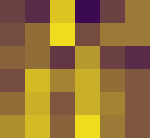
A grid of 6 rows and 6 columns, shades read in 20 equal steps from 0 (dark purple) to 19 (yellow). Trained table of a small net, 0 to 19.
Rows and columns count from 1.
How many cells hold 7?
4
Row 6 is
12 16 8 19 10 7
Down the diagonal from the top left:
5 9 4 15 11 7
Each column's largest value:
12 16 19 19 11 10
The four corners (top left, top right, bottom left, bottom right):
5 10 12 7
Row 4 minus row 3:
-2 7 7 2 4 4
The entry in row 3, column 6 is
3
